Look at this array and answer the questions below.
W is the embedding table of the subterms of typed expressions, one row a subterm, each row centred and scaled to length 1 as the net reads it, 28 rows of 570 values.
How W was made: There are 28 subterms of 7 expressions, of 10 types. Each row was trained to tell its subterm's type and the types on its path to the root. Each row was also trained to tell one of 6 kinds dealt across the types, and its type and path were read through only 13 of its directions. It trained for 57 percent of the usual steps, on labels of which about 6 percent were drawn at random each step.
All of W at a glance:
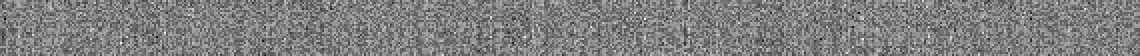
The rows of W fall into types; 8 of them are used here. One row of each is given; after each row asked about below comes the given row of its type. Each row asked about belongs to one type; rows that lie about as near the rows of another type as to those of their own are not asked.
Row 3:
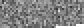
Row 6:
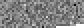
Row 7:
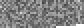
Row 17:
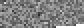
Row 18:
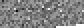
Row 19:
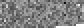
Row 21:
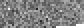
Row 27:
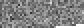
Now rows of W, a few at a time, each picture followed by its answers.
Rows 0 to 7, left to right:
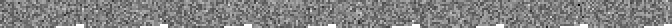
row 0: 17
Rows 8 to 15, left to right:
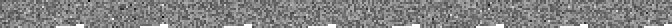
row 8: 27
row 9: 6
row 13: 6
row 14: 27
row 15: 27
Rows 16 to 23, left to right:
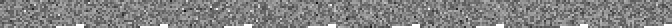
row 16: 17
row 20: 19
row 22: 19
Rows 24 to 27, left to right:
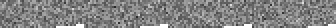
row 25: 17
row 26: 19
